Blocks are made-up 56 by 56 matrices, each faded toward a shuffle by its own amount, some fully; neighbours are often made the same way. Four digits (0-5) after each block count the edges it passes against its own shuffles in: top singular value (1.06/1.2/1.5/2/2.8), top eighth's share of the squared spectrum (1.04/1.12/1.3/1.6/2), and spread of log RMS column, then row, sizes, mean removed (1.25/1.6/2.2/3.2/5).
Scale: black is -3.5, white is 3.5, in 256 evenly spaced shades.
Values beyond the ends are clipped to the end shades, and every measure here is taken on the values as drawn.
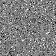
1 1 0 0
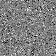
2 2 0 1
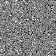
2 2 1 0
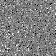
2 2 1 1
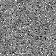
2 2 1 0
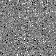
2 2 0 0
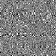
4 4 2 2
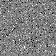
1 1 0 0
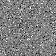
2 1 0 0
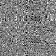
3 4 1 2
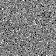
1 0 0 0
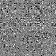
3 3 1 1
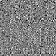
3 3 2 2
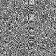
4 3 2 1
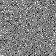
1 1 0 0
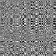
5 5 3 3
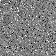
0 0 0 0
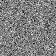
0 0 0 0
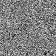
2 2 0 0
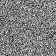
0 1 0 0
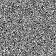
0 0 0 0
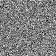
0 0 0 0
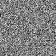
1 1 0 0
